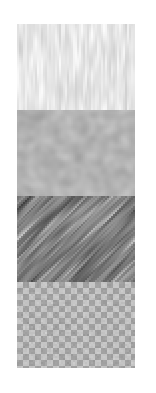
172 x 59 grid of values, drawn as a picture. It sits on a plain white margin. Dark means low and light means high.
It is made of 4 by 1 panels. Panel 1,1: very high, streaked downward, faint in contrast. Panel 2,1: high, blotchy, faint in contrast. Panel 3,1: middling, slanting up to the right. Panel 4,1: high, checkered.
